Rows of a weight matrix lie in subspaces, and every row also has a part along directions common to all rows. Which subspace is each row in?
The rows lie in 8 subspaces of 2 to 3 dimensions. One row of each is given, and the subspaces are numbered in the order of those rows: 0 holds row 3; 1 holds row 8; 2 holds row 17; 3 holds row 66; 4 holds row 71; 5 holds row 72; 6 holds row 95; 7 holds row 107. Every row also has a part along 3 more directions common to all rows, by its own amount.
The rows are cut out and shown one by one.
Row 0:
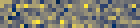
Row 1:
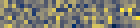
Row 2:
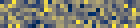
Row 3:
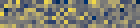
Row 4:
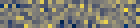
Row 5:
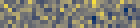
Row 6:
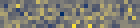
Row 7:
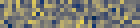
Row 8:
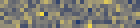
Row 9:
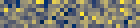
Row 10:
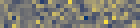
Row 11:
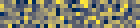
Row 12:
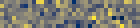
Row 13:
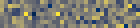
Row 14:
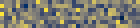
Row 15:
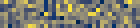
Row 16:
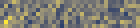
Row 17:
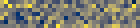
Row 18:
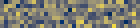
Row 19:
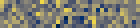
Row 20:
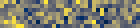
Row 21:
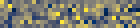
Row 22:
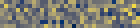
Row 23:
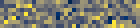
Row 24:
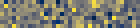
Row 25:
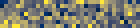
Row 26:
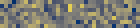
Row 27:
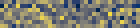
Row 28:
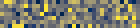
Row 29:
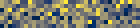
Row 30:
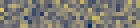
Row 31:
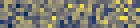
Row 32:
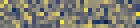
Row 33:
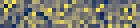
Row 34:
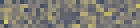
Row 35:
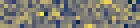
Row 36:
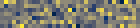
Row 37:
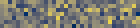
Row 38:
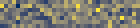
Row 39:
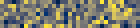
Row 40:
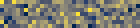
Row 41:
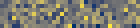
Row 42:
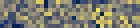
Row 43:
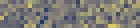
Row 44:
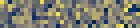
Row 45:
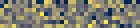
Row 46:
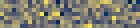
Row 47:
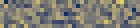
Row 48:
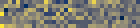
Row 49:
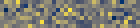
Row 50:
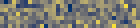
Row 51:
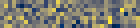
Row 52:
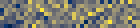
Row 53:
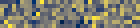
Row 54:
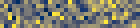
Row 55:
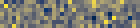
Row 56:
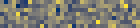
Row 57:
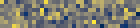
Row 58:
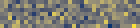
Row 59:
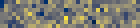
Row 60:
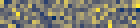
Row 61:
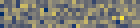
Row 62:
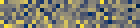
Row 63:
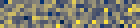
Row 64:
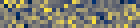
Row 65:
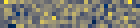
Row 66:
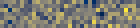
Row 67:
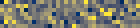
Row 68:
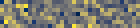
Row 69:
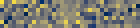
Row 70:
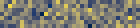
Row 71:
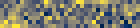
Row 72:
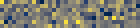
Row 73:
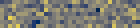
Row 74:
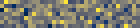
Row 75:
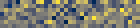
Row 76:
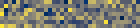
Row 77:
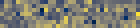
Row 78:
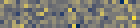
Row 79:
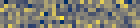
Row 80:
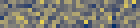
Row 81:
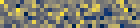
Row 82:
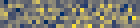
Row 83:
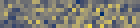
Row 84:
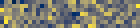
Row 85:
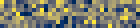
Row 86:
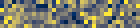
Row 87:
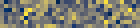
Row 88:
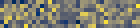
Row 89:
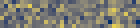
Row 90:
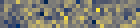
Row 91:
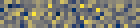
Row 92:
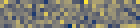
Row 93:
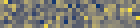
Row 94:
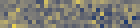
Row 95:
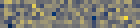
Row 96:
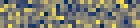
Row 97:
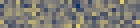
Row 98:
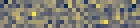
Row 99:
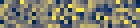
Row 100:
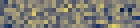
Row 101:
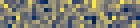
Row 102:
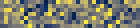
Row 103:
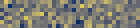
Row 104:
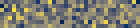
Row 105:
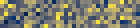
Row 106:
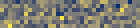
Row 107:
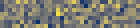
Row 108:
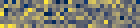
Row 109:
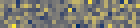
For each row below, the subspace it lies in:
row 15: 7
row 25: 4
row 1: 2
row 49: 0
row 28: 6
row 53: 6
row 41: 3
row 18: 7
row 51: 2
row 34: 5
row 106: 7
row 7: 6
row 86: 5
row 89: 2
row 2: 7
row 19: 4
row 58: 3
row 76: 0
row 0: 7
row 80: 2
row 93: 2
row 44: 1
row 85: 4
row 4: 6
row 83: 4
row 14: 0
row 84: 5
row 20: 4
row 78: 6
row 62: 5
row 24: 3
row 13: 1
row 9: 0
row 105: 2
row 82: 4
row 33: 3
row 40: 5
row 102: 5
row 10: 3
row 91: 1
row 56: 7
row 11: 7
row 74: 1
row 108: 0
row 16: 2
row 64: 3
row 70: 1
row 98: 2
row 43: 2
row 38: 6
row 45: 0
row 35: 1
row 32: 1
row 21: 1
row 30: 1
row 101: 3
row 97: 6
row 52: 5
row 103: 1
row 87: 5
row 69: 5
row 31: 6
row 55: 3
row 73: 7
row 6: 4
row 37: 2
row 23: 2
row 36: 6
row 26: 7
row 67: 5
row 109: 6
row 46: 1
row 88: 5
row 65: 6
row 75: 0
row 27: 6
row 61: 0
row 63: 1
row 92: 3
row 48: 0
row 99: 6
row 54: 3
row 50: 7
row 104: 0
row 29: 3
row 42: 4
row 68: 5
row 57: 4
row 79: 7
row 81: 4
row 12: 0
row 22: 2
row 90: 4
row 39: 2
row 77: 4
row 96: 7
